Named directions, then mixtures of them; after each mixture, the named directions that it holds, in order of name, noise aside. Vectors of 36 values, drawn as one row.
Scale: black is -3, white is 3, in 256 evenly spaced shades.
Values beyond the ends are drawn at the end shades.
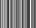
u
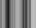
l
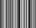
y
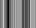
l, u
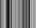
l, u, y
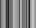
l, u, y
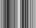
l, y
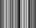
l, y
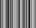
l, u, y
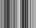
l, y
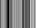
l, u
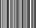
u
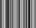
l, u, y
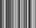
l, y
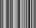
u, y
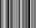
l, u, y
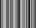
u, y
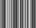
l, y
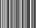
u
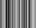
l, y
